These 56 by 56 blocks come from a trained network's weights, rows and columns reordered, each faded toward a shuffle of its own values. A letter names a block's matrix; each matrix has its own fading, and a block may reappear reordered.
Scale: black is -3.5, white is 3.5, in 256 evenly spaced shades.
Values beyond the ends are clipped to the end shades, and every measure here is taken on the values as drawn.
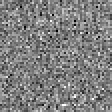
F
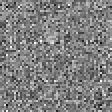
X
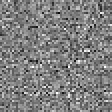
X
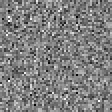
F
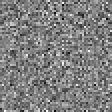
X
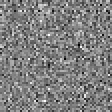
X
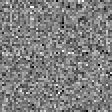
F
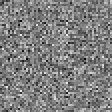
X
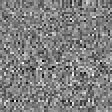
X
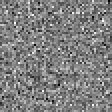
F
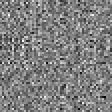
X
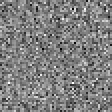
F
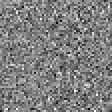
F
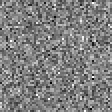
F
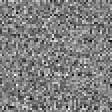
X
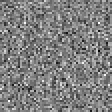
X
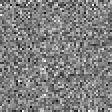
X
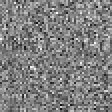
X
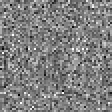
F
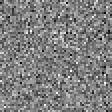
F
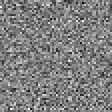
X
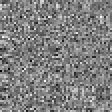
X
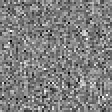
F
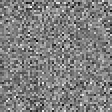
X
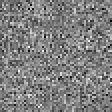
X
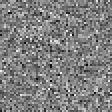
F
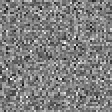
X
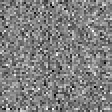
F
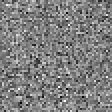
F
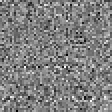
X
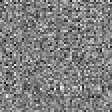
X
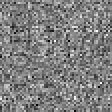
X
